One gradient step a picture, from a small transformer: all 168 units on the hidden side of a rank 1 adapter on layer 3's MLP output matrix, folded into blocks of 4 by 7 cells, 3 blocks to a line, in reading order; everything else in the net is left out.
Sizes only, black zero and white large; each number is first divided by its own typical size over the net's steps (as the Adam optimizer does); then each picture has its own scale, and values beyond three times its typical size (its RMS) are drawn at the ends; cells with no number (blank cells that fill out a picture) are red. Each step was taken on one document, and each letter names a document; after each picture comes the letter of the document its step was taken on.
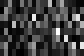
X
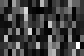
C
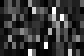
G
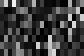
C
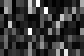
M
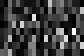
X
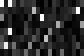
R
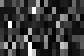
G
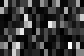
C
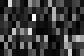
G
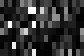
M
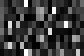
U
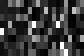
M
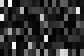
R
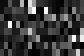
M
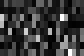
G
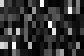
R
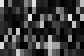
C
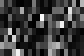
C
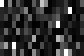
R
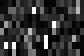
M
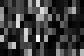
U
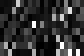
G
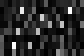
R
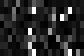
G
